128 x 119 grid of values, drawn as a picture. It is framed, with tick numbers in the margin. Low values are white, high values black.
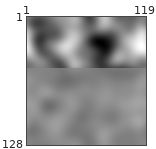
Mirror symmetry: none. Average level on the scale: 50%. Lone odd cells: none. Histogram: heavy tails on both sides. Seam: horizontal, 40% of the way down, the bottom part calmer.
